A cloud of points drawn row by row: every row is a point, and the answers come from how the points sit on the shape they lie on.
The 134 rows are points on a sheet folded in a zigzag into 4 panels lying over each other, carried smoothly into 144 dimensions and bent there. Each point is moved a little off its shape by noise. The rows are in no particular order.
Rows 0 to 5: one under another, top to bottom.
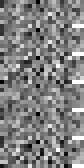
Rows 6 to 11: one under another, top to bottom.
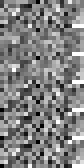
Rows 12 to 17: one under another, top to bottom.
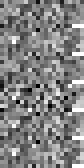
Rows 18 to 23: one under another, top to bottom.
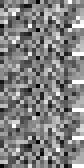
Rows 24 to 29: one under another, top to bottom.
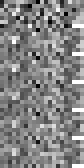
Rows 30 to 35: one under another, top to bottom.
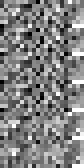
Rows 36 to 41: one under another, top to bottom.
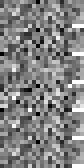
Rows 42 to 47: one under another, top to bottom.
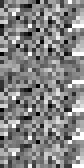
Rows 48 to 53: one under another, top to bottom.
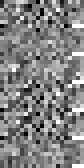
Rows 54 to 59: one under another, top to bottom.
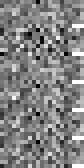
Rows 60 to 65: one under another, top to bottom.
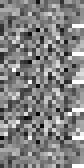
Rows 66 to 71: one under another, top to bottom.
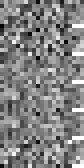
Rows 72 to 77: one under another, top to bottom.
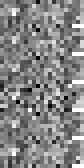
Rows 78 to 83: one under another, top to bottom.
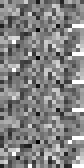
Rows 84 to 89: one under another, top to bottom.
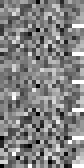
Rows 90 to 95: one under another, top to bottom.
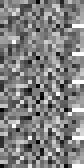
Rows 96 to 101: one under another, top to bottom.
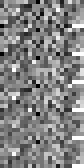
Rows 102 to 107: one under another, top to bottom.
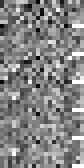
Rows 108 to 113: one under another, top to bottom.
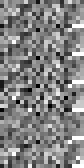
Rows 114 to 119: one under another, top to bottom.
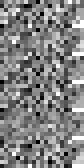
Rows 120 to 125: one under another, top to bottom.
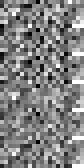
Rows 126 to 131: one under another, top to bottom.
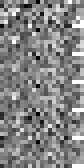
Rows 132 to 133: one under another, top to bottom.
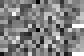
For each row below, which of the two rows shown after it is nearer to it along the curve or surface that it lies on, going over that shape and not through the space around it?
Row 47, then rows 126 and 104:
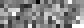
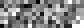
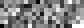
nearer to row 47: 126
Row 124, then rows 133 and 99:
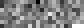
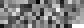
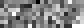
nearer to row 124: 133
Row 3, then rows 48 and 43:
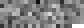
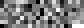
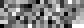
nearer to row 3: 48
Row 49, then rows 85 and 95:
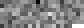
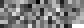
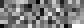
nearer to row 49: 95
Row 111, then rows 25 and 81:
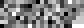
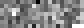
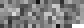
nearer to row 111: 25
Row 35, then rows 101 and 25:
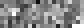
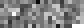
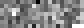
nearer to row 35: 25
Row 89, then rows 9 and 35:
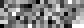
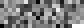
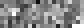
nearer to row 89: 35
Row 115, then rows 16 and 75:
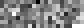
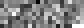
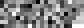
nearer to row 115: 75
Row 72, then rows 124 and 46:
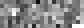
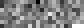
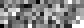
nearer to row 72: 46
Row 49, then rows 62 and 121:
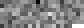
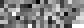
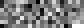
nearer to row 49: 121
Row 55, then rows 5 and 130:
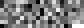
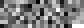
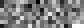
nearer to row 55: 130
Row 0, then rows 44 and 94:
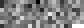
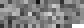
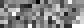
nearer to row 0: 44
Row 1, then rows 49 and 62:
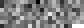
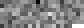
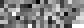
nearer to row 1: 49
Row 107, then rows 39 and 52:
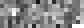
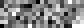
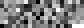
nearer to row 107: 39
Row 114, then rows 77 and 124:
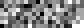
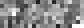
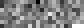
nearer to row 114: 77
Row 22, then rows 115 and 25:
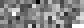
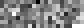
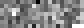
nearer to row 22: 115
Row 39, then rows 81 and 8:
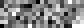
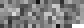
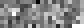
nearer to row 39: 8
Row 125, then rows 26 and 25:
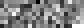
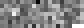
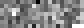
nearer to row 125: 26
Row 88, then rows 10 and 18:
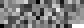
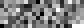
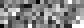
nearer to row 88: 10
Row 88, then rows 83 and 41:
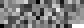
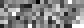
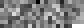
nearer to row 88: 41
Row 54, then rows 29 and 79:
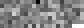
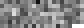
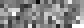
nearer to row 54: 29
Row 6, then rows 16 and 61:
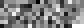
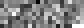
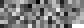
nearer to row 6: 16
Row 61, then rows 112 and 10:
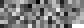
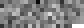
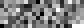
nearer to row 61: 10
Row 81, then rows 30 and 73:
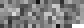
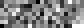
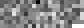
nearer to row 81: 73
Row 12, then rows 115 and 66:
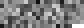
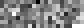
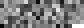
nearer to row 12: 66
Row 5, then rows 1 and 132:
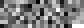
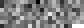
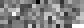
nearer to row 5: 1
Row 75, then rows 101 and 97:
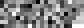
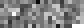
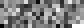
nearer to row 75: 101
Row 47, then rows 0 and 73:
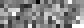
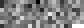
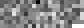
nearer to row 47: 73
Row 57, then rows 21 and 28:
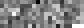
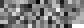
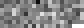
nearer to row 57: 28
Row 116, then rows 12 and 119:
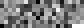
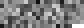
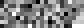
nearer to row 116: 12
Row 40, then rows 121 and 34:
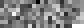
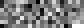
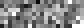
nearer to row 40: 34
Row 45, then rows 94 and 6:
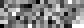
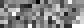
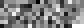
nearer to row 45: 94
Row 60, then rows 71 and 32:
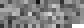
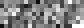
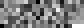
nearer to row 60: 32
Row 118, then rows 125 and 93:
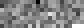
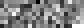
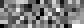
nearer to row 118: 93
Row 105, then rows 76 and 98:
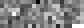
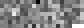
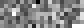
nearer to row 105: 76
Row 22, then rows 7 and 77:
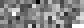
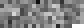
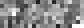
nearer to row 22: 77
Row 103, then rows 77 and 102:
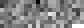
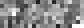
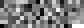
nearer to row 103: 102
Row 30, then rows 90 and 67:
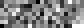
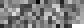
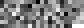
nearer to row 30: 67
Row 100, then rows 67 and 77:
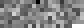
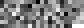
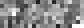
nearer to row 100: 67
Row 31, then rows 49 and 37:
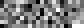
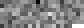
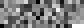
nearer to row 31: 37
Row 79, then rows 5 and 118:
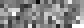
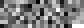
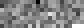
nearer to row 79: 5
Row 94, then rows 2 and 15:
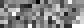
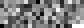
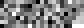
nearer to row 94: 15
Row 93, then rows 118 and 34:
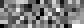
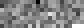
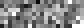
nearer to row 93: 118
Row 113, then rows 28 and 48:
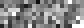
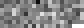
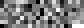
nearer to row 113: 28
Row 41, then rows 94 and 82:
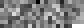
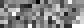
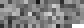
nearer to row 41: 82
